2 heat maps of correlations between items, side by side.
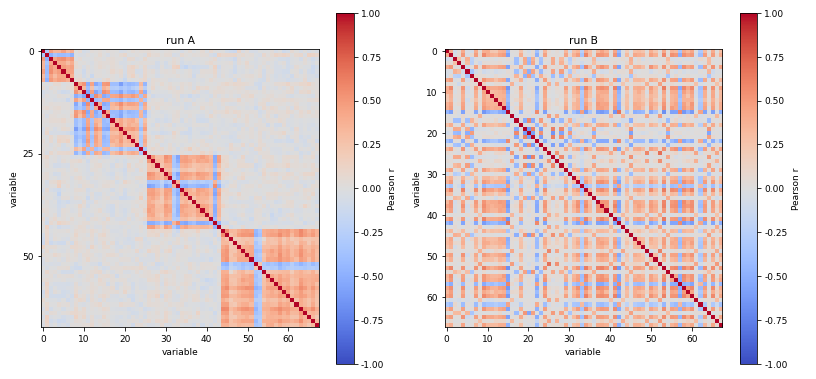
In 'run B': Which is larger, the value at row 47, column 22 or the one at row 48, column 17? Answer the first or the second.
the second
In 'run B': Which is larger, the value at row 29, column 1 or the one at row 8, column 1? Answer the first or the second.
the first
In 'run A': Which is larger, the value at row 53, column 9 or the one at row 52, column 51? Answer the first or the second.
the first
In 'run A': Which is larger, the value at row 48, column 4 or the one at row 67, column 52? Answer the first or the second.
the first
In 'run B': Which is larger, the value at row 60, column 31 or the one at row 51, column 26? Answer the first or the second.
the first
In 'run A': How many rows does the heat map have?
68
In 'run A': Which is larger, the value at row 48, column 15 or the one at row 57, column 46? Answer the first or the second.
the second
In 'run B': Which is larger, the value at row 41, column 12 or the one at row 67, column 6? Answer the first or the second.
the first
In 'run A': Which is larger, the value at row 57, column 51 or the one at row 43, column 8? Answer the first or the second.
the first
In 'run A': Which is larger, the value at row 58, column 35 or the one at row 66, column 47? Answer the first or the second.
the second
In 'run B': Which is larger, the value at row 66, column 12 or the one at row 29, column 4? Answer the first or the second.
the second
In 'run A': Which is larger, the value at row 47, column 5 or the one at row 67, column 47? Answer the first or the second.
the second
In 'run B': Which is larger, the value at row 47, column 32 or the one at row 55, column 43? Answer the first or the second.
the first
